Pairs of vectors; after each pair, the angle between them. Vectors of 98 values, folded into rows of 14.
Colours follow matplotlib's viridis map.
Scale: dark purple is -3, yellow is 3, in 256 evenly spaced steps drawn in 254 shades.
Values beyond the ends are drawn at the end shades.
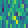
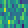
orthogonal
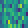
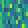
nearly opposite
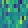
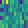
partly aligned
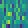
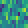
orthogonal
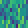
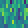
partly opposed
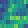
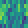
partly opposed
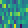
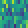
partly opposed
